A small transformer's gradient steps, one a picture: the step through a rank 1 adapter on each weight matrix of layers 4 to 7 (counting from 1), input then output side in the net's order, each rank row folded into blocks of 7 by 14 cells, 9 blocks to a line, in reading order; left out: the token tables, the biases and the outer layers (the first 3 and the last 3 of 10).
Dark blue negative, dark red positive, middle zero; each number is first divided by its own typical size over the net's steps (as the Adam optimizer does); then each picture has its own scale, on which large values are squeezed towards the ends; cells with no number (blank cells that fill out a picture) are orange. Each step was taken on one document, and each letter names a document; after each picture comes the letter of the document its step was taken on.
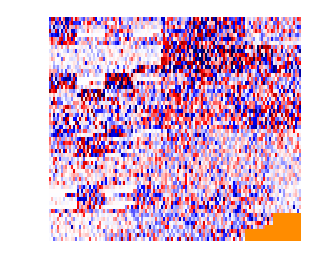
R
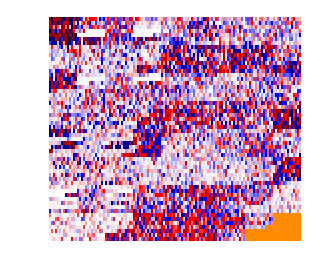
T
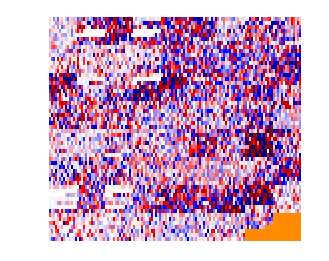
T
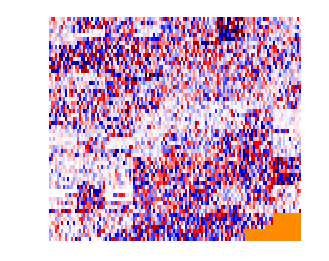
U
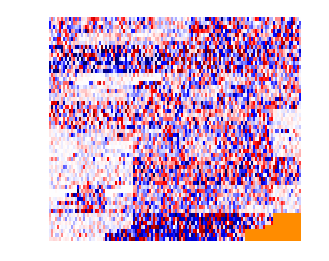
U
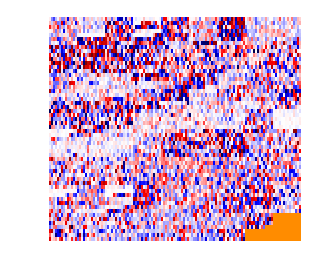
U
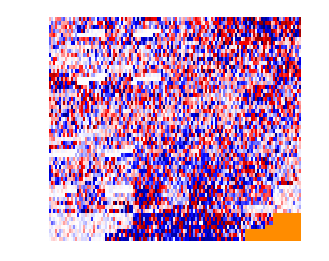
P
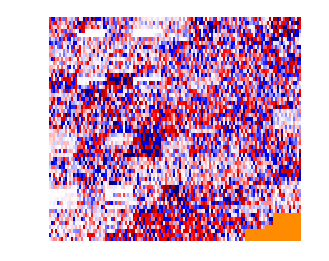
T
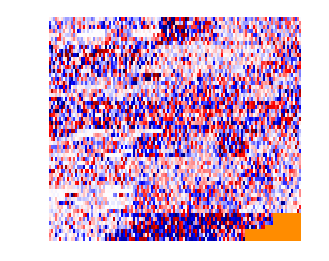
U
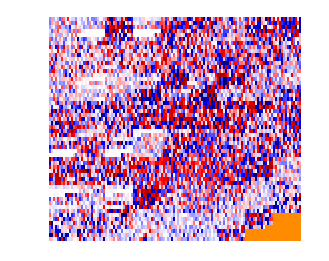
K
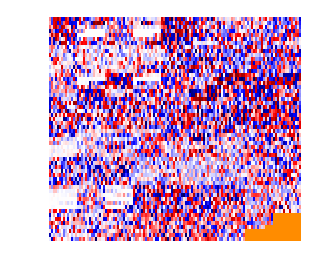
T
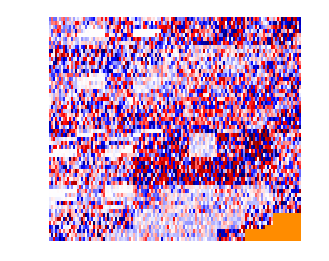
K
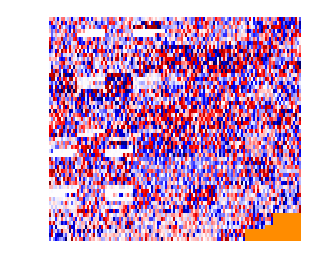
K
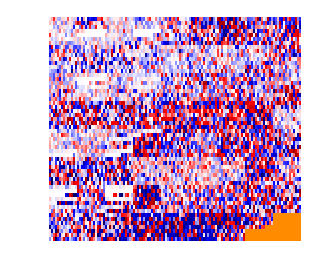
K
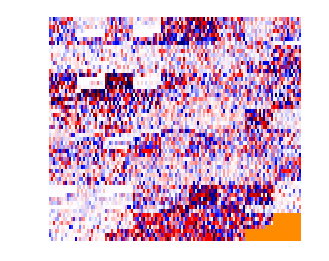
R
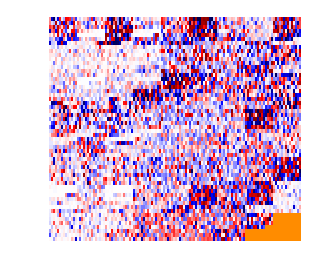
R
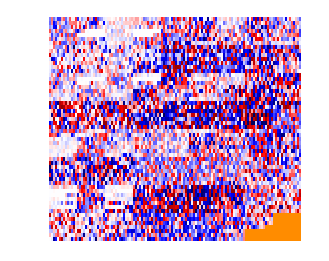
T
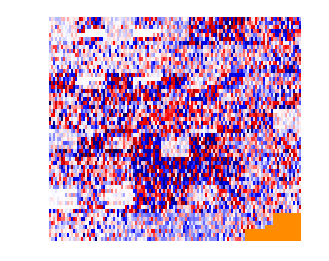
T
